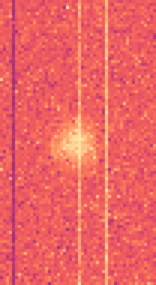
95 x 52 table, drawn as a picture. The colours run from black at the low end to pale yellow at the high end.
A single bump stands in the centre. Columns 5, 27 and 36 differ from the columns beside them. The ninth with the highest average is the centre. There are no regular stripes.
